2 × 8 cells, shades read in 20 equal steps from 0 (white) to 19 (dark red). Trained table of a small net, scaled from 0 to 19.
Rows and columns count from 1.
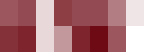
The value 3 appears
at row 1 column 3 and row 2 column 3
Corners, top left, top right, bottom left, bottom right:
13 2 16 0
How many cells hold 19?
1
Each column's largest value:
16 17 3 15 17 19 13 2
